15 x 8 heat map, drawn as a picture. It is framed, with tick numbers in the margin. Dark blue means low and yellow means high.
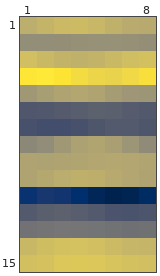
The ninth with the lowest average is the bottom right. On average the colour sits 60% of the way up the scale. The grain runs across in streaks. Stripes running across repeat 3 times from top to bottom.
